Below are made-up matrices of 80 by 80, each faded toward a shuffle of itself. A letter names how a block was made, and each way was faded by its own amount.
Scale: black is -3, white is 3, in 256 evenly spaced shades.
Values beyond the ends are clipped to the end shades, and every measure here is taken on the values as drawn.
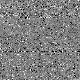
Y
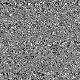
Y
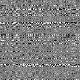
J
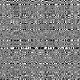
J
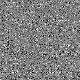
Y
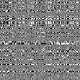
J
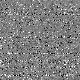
Y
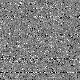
Y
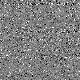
Y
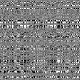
J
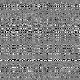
J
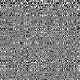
J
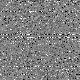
Y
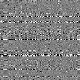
J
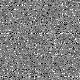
Y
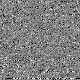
Y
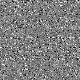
Y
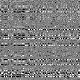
J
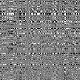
J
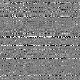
J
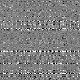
J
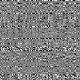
J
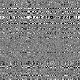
J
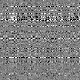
J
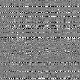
J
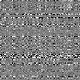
J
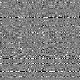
J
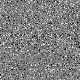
Y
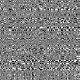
J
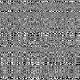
J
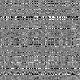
J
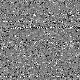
Y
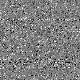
Y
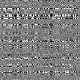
J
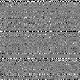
J
